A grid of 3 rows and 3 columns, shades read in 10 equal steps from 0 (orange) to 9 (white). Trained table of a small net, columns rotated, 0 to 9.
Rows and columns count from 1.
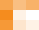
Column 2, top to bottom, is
4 8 7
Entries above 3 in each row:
1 2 2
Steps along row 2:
up up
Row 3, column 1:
1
